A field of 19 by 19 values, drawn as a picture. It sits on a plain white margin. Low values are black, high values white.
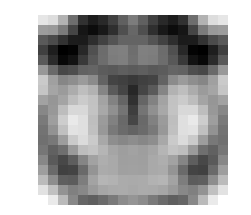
Average level on the scale: 50%. Mirror symmetry: left to right. Stripes: none. Grain: blotchy.
